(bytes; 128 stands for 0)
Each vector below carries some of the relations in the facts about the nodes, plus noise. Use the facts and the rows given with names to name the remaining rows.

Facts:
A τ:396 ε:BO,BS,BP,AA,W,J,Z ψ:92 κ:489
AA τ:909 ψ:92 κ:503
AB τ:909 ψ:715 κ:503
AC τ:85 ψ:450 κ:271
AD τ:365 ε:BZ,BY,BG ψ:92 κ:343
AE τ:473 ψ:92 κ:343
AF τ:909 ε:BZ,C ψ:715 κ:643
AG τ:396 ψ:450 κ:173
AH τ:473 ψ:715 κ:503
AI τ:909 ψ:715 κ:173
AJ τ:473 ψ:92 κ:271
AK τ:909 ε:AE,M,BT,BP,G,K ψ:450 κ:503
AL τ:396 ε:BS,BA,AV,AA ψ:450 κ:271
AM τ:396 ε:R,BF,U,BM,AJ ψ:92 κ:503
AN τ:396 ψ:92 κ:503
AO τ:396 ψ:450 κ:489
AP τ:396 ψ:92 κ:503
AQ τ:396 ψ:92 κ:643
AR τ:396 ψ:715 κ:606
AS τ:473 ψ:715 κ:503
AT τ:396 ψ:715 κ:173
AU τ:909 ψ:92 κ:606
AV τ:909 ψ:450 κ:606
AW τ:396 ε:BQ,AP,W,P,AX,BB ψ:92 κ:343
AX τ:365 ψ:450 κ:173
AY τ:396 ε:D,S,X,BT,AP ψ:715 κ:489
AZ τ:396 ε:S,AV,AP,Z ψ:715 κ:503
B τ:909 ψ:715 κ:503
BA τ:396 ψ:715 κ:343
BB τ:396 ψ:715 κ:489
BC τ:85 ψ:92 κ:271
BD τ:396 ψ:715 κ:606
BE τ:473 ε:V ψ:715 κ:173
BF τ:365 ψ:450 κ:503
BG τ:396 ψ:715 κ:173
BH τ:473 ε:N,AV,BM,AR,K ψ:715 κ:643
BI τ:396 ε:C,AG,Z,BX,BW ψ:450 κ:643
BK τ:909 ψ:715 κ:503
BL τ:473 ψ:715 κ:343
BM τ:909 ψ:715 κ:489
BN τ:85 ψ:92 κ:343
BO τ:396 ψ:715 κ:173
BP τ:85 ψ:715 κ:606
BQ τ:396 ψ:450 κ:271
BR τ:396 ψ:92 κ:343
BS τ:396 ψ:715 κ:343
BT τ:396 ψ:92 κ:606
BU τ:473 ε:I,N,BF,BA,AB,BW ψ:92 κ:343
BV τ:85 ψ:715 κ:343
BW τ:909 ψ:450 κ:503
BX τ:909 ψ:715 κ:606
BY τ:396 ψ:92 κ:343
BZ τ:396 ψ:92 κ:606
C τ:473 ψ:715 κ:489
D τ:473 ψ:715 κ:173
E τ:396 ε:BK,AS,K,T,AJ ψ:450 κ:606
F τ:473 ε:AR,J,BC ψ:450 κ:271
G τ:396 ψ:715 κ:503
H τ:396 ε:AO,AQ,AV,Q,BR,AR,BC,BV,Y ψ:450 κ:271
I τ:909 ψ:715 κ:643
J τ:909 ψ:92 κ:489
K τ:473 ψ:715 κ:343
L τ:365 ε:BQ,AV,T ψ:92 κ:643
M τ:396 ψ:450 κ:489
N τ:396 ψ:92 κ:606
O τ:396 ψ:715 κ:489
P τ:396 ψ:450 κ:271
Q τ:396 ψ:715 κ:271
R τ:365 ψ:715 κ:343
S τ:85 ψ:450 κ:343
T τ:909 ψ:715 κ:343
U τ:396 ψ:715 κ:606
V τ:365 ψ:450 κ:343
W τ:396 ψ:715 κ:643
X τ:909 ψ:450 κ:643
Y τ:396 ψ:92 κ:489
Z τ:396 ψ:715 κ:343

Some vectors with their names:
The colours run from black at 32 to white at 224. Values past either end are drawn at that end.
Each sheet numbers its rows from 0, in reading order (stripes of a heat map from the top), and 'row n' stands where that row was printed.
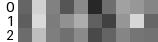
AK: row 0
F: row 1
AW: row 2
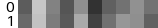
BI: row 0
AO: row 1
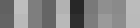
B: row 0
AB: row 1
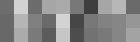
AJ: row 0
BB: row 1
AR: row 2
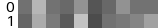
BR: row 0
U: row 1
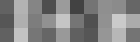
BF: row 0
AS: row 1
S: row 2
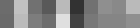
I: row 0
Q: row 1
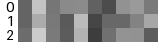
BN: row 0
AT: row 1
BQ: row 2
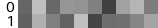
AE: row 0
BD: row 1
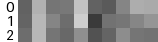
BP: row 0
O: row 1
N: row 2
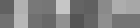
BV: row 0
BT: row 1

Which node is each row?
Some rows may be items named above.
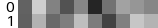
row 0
AK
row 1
D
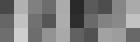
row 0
BG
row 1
AI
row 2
BC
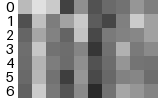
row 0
V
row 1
C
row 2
G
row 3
AA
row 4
AP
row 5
AX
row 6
BW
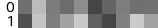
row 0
L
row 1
C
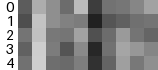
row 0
AZ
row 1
AD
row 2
Y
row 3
BW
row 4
AU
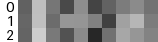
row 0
AG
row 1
AE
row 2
BW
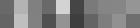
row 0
BB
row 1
E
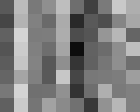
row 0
BH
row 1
BG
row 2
AC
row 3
AF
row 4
BI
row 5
R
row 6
J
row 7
BU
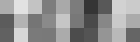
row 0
BE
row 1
K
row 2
AC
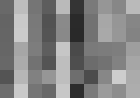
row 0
T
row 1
BW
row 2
BW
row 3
R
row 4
BO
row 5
AH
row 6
BM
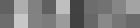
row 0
BD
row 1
A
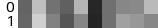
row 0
BX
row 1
AK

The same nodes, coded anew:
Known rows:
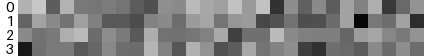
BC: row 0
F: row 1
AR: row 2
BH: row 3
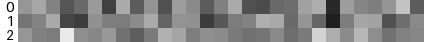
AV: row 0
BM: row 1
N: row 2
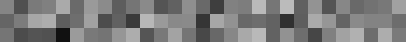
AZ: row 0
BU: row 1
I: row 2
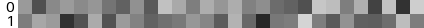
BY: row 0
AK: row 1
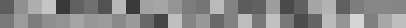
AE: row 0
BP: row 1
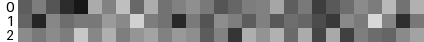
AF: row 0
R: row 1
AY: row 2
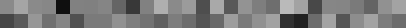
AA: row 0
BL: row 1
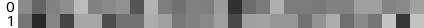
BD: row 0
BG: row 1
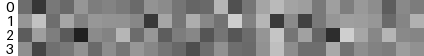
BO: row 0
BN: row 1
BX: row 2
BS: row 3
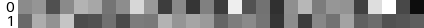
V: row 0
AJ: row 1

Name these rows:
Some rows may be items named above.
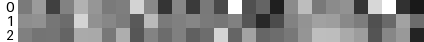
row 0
V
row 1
E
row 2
AG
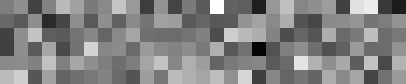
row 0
V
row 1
AI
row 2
C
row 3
L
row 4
BZ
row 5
BC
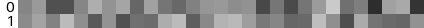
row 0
BI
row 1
Y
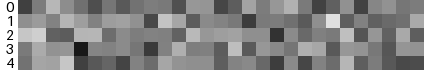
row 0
AH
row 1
AW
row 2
AC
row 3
AA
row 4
AJ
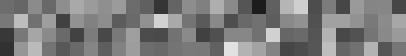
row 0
BF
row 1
AU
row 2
AS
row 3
C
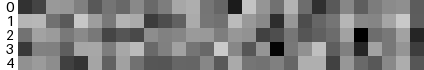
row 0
D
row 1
S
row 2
F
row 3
AX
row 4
BW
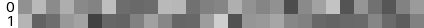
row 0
A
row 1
Q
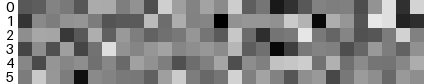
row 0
AD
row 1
BE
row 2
AK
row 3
L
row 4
G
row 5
J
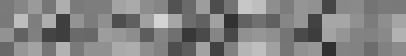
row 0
BB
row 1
AU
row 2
T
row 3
BB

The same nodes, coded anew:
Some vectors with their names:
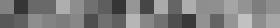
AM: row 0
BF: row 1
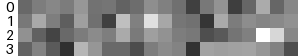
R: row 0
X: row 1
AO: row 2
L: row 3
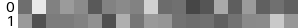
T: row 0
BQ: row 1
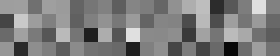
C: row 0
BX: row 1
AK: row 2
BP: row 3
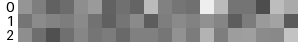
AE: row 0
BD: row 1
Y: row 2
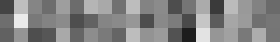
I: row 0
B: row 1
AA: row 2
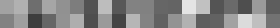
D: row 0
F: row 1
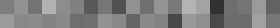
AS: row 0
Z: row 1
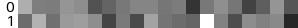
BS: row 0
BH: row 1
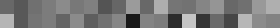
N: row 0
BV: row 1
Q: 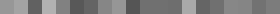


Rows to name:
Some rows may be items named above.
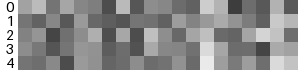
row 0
D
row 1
BZ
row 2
F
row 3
AE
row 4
BY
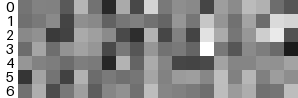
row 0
AK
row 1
BY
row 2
BU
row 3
BH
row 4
AX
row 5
AU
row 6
J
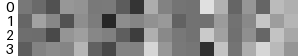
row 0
AJ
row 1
V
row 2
AJ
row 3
BW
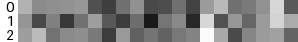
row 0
BG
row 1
BN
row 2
BE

